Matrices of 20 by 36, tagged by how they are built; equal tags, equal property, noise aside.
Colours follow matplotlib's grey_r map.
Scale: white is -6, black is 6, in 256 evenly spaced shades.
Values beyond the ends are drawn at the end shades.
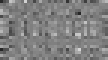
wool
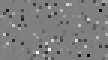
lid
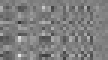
wool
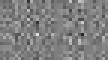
wool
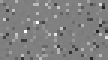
lid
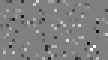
lid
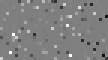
lid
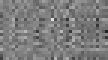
wool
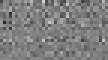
wool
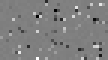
lid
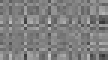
wool
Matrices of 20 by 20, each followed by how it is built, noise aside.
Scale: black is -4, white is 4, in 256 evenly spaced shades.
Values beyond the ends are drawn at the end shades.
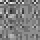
low rank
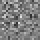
low rank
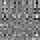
low rank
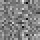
low rank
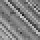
Toeplitz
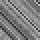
Toeplitz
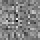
low rank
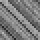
Toeplitz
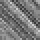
Toeplitz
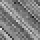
Toeplitz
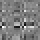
low rank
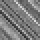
Toeplitz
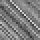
Toeplitz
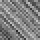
Toeplitz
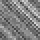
Toeplitz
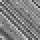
Toeplitz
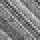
Toeplitz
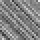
Toeplitz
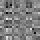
low rank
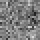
low rank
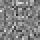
low rank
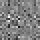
low rank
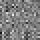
low rank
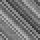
Toeplitz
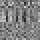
low rank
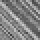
Toeplitz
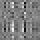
low rank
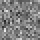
low rank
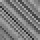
Toeplitz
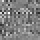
low rank
